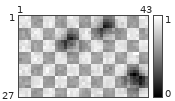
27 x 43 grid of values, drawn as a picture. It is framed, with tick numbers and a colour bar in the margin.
Average level on the scale: 70%. Dips: three. Ninth with the lowest average: bottom right.
